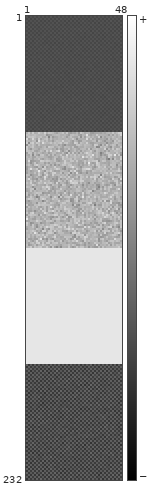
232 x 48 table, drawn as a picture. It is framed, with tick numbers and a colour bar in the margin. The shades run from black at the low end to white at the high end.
It is made of 4 by 1 panels. Panel 1,1: low, checkered, faint in contrast. Panel 2,1: high, fine-grained. Panel 3,1: very high, flat. Panel 4,1: low, checkered.
